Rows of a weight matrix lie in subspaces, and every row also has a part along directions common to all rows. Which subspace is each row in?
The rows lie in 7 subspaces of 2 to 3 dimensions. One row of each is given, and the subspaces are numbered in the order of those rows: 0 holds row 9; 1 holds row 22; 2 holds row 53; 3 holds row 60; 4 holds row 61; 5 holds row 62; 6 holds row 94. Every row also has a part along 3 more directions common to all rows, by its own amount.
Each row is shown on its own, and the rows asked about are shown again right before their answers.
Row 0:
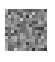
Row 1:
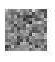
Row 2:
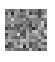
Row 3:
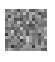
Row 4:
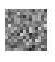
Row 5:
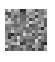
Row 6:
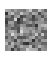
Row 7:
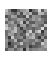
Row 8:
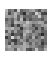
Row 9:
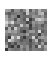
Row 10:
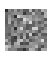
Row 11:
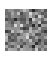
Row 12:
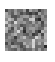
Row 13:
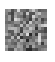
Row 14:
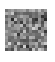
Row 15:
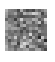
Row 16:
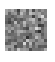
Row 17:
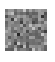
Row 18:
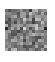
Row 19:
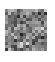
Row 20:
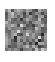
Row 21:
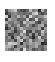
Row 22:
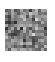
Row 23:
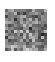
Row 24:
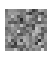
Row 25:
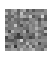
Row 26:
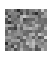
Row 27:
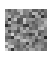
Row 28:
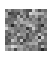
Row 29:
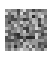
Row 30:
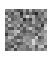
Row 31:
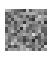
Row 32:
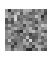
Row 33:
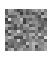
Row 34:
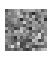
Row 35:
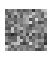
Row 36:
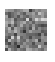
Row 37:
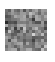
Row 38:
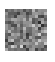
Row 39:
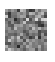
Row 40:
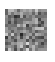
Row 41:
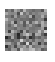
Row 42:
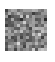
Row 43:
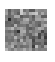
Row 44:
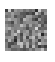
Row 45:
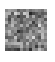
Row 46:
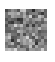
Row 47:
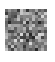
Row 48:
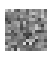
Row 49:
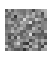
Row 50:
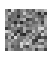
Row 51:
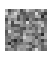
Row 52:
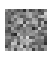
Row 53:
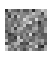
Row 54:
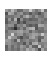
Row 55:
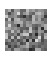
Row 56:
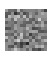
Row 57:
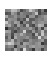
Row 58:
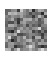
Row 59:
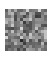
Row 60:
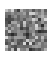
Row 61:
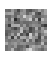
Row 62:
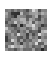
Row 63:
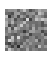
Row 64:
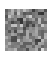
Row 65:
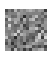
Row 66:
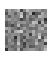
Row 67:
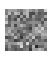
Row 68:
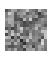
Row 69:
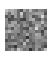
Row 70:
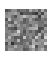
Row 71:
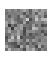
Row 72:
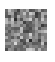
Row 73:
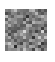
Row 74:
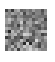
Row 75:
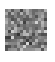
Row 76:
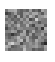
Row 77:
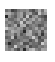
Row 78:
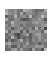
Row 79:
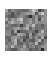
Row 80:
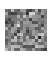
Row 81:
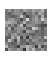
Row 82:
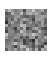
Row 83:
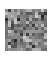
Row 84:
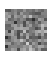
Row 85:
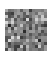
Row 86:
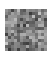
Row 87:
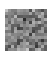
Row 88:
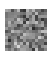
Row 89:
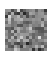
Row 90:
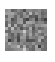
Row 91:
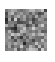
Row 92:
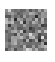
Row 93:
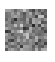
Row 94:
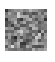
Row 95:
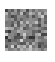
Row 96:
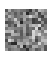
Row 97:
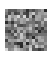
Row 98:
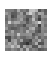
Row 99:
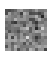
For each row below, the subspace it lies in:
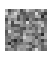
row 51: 4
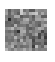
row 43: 1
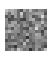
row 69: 3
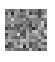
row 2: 0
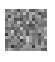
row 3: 4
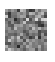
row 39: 0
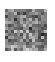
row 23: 4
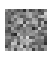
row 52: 0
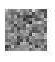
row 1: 2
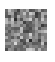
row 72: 4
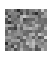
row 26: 1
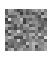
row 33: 1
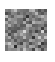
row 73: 2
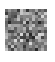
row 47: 4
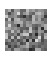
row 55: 4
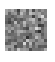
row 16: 3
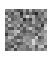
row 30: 1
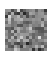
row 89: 6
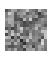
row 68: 4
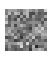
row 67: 6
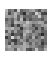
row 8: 4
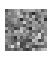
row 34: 6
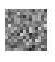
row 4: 4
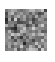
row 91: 1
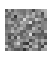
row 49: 2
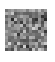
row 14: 0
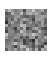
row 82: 1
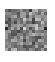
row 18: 1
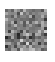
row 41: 3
